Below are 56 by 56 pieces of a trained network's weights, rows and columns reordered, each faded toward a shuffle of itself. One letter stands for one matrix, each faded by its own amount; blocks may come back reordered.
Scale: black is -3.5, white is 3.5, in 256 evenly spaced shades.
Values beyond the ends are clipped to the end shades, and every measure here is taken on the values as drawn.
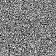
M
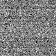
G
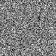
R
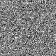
M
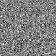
M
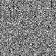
M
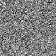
R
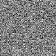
R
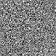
R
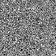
R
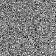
M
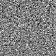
M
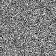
M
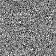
R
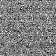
G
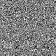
M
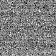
G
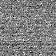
G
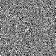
R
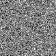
R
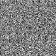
M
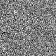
R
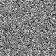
M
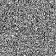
R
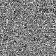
R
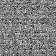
G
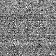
G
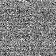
G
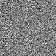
M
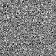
R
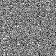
R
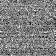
G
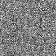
M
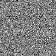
R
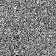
R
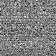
G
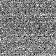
G
